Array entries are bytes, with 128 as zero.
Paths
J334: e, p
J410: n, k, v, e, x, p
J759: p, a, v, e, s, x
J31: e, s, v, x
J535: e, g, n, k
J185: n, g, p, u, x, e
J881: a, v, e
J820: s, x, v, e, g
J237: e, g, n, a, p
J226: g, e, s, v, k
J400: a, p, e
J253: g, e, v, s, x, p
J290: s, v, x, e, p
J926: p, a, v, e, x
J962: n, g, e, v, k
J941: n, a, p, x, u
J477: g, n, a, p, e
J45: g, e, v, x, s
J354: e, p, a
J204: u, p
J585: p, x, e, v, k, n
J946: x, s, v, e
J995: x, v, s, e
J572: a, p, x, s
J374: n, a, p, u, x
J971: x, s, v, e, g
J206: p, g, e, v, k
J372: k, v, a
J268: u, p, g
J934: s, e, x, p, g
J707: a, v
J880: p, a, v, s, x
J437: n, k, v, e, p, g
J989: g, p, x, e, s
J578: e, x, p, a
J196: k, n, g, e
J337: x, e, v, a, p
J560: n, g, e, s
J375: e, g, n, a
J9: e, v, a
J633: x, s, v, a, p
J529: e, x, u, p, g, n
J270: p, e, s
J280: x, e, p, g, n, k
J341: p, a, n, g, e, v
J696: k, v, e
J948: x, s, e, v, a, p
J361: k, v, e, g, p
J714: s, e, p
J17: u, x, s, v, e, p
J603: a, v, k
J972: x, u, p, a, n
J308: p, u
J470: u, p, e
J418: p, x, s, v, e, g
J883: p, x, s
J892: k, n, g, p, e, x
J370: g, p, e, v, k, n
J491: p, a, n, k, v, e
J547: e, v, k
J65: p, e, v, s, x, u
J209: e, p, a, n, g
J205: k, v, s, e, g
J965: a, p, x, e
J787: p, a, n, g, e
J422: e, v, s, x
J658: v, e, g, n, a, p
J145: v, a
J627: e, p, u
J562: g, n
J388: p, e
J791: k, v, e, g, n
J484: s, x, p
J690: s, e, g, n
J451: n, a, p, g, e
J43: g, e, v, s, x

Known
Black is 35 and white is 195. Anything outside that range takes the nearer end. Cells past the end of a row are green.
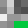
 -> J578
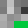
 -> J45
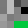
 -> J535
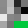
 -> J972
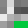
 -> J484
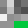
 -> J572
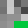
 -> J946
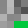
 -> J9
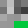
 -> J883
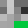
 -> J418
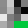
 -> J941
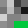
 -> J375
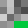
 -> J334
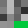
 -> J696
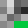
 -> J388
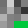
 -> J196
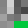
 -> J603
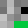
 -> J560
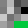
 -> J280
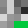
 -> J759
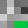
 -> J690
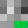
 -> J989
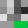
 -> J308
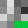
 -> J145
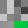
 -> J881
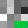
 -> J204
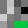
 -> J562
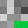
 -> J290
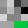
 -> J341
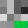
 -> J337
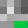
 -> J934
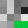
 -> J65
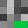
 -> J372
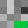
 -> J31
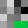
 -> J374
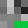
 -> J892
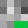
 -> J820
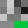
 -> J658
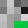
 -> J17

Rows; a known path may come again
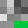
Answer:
J354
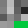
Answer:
J361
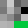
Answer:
J962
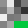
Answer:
J400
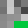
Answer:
J946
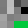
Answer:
J535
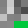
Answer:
J707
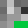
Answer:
J971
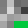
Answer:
J690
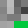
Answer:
J547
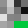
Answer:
J451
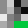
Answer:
J941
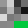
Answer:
J237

